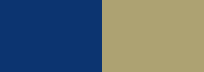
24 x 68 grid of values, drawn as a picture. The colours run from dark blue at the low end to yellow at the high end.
It is made of 1 by 2 panels. Panel 1,1: very low, flat. Panel 1,2: high, flat.
